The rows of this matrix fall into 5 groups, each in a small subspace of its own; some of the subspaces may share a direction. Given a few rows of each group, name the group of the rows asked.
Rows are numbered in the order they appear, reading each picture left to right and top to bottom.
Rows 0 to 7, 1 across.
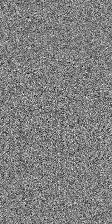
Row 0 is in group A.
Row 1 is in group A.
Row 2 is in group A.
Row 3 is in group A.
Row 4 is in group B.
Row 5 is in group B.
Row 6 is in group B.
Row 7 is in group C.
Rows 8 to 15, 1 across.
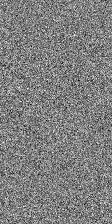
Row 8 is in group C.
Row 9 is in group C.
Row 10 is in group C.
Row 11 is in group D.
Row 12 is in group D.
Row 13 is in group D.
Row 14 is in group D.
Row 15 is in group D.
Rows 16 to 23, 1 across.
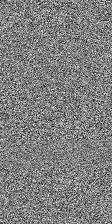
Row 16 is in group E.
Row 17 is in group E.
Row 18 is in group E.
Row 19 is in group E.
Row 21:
C
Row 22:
C
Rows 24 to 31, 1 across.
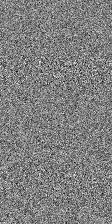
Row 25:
C
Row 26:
C
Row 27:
E
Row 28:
B
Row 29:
E
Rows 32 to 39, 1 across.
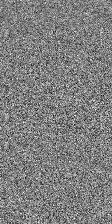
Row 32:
A
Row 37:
E
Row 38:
C
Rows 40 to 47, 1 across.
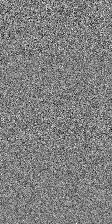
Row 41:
B
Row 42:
D
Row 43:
C
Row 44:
B
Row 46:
E
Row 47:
C
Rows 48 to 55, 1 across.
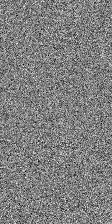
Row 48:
C
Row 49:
C
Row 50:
A
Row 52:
D
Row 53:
E
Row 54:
C
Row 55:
B
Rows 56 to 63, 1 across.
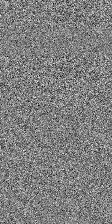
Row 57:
C
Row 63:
E
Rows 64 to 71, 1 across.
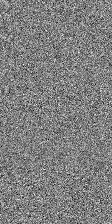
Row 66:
A
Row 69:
E
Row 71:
A
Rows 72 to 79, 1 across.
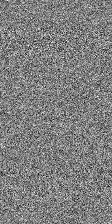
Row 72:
C
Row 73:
E
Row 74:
B
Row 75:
A
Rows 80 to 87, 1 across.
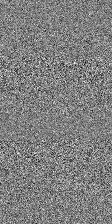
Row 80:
D
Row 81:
A
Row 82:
C
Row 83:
D
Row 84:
C
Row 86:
B
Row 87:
D
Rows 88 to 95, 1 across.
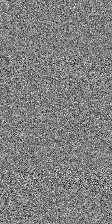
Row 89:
C
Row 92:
A
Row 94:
E
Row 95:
A
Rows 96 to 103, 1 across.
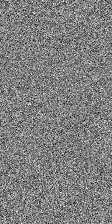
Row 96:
A
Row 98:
C
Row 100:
A
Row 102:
D
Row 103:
C
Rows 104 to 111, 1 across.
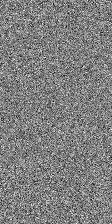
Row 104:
E
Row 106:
A
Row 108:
B
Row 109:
B
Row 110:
E
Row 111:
C
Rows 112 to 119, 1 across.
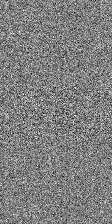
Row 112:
A
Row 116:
A
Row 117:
D
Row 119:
D
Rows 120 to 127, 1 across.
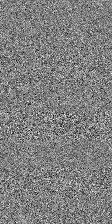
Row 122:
B
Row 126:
E
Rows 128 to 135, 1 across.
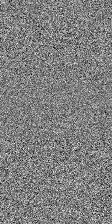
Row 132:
C
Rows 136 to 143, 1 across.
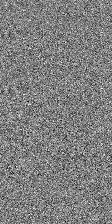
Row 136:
B
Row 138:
D
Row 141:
B
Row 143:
C
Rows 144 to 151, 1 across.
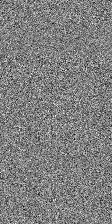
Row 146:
B
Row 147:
C
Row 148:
D
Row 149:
B
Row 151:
D
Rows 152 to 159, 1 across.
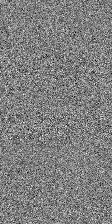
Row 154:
E
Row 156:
E
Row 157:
A
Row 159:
E
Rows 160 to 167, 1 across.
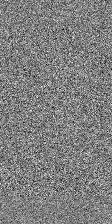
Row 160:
C
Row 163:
E
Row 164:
E
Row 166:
E
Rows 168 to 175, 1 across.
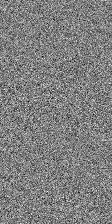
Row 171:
E
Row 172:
E
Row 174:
C
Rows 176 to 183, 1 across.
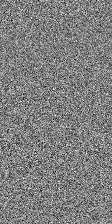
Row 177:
C
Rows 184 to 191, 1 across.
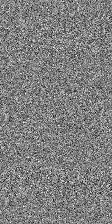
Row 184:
B
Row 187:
C
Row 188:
A
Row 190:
B
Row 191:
E
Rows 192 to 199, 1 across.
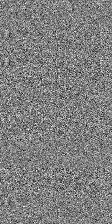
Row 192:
C
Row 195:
B
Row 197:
B
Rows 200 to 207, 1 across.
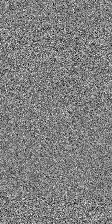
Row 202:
A
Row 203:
D
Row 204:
C
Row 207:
C
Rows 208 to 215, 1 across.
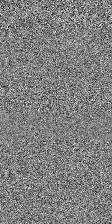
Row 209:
A
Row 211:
D
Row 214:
A
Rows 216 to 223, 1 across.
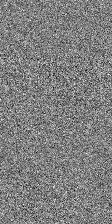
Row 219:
B
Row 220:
A
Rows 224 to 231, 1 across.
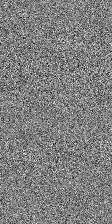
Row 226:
B
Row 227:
D
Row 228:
B
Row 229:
D
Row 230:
C
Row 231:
D
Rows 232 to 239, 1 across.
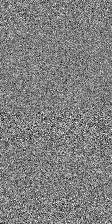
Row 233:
D
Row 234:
D
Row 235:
C
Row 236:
B
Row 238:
C
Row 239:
E
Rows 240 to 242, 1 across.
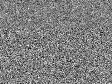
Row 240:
A
